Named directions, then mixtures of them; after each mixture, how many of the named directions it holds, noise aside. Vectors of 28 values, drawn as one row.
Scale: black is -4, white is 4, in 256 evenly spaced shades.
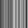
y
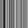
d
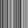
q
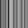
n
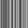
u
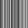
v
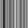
two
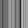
two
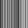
two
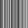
one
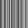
two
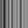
three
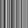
two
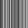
one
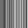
two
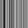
one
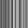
two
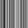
one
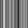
three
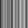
two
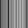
two
